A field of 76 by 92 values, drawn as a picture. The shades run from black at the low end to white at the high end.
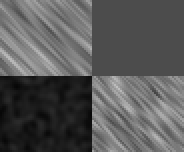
It is made of 2 by 2 panels. Panel 1,1: middling, slanting down to the right. Panel 1,2: low, flat. Panel 2,1: very low, blotchy, faint in contrast. Panel 2,2: middling, slanting down to the right.
